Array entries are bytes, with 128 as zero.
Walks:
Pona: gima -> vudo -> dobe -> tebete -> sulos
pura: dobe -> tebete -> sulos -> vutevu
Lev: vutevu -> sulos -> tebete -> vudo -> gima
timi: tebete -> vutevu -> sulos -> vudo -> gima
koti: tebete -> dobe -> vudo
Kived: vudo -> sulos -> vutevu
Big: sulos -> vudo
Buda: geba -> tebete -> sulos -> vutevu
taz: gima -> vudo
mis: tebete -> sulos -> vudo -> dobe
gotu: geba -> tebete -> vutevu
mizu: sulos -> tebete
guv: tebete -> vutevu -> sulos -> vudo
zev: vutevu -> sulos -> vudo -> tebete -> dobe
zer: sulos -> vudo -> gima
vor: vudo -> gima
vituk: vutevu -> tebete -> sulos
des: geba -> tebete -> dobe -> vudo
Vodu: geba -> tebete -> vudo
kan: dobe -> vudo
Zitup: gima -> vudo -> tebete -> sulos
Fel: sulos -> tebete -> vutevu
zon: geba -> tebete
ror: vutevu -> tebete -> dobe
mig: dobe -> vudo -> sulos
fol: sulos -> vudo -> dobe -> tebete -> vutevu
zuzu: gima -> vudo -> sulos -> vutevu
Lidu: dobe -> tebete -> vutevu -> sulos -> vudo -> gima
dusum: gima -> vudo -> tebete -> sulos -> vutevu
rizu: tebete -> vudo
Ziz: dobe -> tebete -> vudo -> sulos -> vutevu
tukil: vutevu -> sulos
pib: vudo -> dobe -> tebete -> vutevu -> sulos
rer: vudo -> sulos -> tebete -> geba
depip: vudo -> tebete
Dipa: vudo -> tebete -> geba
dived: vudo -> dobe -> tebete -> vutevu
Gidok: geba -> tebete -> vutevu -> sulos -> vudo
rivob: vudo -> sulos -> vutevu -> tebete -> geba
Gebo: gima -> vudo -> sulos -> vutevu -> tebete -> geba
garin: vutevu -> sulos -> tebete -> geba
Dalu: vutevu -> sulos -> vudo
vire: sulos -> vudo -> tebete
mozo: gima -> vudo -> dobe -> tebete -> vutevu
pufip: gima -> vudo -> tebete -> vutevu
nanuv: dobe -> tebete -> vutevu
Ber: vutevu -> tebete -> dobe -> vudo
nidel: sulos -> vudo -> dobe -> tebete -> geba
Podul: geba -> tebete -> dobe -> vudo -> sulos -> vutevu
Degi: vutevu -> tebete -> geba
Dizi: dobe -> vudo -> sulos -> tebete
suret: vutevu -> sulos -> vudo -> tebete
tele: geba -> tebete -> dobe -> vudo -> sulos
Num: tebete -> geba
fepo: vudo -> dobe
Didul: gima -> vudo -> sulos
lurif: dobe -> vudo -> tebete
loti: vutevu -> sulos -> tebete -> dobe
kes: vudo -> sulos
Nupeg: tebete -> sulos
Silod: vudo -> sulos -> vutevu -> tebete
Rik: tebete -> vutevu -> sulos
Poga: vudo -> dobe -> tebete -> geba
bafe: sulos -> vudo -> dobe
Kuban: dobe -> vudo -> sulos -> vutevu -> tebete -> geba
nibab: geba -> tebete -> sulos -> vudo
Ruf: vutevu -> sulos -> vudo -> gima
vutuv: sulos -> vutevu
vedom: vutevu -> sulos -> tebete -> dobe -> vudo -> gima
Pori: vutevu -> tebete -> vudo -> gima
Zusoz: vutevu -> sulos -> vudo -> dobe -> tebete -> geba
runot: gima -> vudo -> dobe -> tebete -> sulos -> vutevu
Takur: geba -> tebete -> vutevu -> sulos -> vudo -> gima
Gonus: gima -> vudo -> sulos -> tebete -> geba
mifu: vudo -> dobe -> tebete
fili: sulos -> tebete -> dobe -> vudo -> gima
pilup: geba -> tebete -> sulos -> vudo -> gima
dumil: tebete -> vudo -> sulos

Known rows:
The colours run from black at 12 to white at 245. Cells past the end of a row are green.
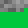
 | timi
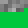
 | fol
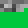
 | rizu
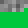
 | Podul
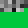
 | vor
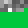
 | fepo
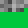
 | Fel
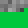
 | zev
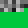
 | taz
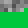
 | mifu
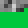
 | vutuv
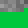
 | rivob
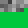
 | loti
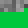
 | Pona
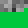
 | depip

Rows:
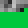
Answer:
tukil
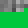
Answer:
mozo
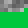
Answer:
Poga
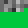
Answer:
pufip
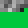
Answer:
Dalu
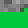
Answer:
Lev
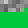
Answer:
Dizi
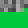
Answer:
Zitup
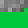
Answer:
Silod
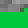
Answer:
vedom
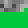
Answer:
koti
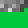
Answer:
Kived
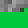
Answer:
suret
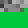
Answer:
ror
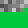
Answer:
pura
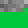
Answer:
Lidu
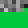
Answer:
Didul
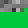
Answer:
Pori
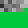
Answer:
nanuv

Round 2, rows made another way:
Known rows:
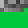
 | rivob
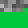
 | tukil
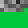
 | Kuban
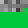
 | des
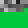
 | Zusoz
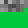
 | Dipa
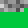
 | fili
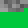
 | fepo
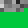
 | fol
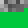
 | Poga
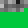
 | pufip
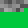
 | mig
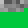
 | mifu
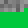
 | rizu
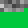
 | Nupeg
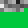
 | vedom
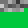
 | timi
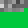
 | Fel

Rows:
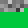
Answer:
zer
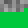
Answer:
koti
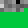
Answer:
mozo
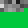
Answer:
Ziz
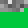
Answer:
vor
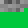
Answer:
lurif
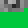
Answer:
Degi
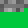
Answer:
Dalu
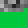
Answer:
garin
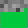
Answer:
kan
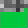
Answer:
Zitup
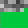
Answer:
Lev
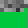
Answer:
Didul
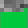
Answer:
kes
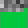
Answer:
Silod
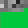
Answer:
gotu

